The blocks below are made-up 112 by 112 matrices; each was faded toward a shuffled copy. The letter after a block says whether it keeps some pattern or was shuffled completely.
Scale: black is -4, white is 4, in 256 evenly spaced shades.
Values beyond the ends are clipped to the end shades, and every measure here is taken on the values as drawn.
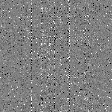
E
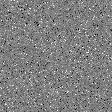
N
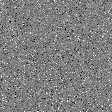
N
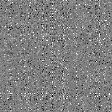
E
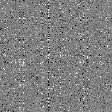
E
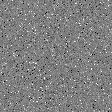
N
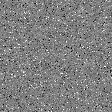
N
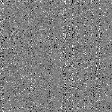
E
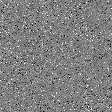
N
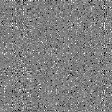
E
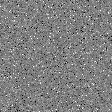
N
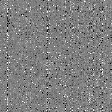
E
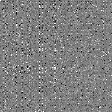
E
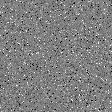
N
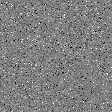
N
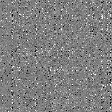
E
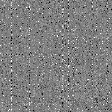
E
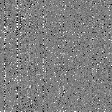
E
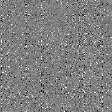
E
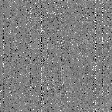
E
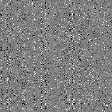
E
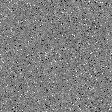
N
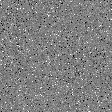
N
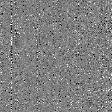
E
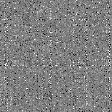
E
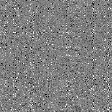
E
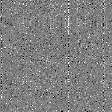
E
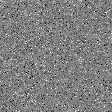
N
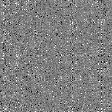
E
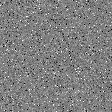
N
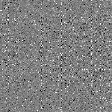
E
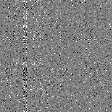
E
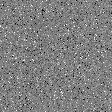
N
